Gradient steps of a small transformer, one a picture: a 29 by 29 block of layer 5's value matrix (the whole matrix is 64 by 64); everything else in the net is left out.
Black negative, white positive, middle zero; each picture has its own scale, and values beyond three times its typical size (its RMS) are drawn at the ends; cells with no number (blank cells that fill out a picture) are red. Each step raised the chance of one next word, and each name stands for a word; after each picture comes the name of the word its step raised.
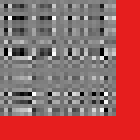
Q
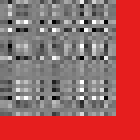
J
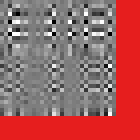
J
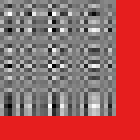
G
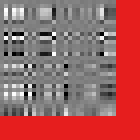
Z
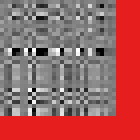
Q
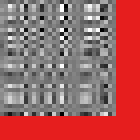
Z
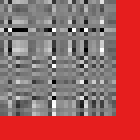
J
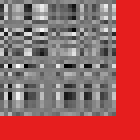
Z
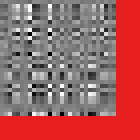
Z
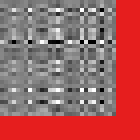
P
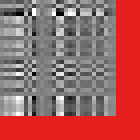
G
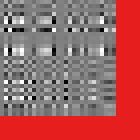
J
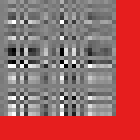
Q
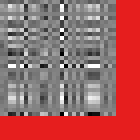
Z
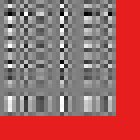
G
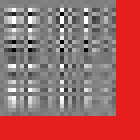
P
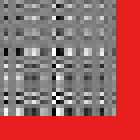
Q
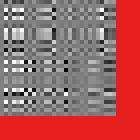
P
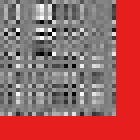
Z
